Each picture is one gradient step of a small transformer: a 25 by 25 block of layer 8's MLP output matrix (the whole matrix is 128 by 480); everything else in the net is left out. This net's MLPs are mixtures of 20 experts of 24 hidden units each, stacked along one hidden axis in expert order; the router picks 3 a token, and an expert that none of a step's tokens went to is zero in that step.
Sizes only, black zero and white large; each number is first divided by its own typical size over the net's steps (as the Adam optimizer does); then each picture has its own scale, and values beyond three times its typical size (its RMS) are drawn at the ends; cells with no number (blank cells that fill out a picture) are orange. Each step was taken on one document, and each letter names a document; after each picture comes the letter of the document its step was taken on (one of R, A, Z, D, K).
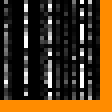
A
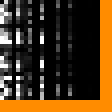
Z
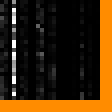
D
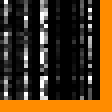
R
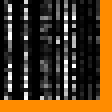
A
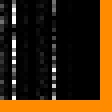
D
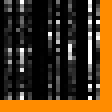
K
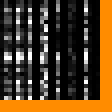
Z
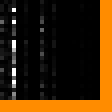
D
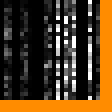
K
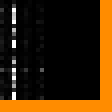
D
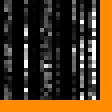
R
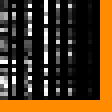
Z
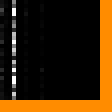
D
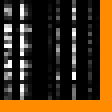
A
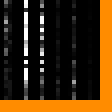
R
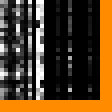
Z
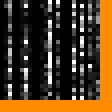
A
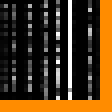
Z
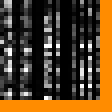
R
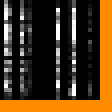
R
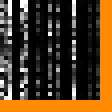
A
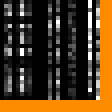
K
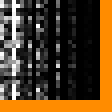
Z
